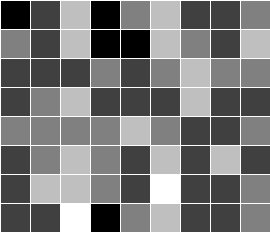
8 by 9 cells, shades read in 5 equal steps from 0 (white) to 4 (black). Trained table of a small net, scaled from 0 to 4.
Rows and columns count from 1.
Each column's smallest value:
2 1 0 2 1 0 1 1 1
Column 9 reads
2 1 2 3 2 3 2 2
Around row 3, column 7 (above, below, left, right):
2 1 2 2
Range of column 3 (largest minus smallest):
3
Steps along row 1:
down down up down down up same down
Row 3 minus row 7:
0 2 2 0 0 2 -2 -1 0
